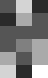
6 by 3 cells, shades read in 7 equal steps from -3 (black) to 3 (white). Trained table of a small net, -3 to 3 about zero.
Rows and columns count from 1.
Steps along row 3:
same same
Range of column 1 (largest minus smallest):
4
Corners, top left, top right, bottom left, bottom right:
-1 -2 2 3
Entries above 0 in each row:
1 1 0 1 2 2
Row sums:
-1 -2 -3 0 1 3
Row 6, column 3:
3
